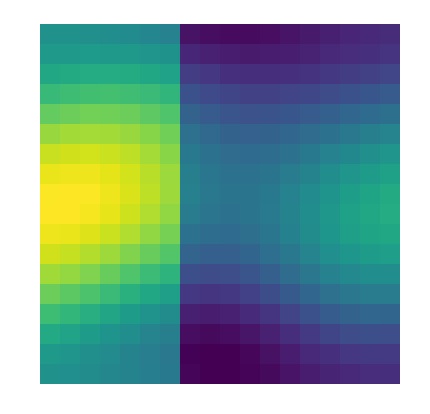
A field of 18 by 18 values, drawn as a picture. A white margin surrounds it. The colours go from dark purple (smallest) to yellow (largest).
Seam: vertical, 40% of the way across, the left part higher. Ninth with the lowest average: bottom middle. Ninth with the highest average: middle left. Stripes: none. Lone odd cells: none.
